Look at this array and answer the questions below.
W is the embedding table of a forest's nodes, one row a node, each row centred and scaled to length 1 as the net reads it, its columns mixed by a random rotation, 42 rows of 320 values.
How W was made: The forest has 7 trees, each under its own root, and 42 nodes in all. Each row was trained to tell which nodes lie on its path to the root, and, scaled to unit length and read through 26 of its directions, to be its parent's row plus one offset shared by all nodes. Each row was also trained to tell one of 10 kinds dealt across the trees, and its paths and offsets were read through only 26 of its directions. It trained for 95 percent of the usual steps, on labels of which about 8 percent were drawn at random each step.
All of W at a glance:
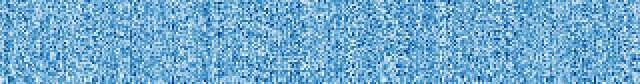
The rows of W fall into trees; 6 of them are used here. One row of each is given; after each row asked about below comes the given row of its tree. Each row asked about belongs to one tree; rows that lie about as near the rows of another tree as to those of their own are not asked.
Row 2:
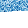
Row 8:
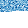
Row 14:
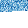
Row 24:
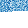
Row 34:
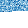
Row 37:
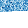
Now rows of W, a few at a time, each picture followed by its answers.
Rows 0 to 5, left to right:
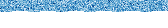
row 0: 8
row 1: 14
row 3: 37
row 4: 2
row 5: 2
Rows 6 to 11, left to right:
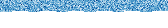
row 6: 24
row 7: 8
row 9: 24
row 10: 14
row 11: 2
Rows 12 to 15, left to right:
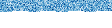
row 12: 24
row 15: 24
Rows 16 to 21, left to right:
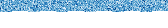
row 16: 34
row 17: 37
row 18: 14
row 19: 24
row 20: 2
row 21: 37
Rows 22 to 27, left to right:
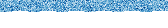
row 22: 2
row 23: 8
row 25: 37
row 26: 24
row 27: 24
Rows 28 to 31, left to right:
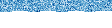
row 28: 34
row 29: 34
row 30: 34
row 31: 37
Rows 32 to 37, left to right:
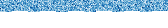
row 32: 8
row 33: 37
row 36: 37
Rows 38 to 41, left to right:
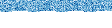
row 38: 2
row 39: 2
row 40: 2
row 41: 24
